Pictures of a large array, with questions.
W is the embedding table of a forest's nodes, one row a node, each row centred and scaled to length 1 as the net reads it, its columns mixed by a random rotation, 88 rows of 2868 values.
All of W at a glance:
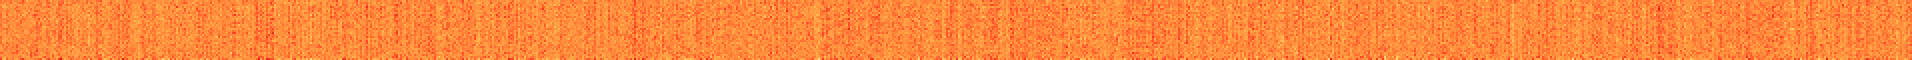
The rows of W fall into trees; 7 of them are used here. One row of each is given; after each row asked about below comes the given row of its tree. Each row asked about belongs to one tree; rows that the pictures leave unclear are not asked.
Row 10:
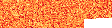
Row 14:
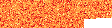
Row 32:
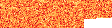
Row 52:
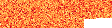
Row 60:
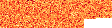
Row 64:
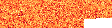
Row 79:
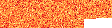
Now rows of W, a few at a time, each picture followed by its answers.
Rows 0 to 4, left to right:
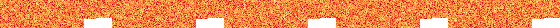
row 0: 52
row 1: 14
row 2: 64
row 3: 14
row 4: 64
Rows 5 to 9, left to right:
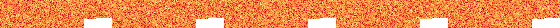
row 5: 60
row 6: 32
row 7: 52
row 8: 64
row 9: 79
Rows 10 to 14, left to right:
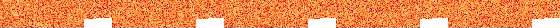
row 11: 10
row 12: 79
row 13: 79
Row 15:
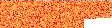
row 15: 14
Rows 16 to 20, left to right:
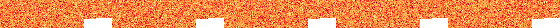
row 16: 32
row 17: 60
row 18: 14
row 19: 10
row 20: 52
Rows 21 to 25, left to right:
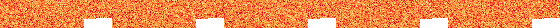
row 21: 64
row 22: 32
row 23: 32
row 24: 10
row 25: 10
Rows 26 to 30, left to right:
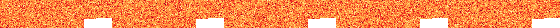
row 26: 79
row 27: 14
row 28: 14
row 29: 64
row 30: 52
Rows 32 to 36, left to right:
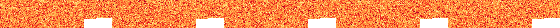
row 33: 60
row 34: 32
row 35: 64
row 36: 64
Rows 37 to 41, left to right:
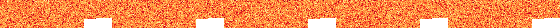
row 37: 60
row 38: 10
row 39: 32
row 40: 60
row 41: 64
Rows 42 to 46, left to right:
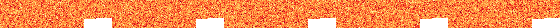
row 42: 64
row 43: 14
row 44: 14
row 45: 32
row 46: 52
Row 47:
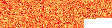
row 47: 64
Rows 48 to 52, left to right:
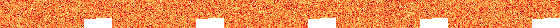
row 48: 14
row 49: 52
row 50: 32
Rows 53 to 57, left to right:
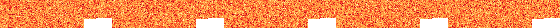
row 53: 64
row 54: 79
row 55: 64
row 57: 79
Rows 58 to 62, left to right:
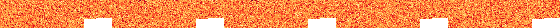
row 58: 64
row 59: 60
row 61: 32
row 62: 10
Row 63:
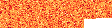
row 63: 64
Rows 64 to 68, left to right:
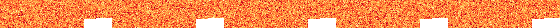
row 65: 32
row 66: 79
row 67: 60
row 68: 14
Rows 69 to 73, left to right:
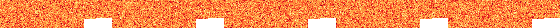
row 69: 32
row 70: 14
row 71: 79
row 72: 10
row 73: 14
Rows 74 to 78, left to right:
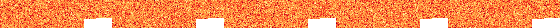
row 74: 52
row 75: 14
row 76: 60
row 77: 10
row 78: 79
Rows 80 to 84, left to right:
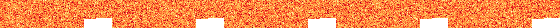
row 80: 14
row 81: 32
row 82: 14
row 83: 52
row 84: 52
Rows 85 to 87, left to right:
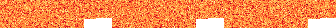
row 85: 52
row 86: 79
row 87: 64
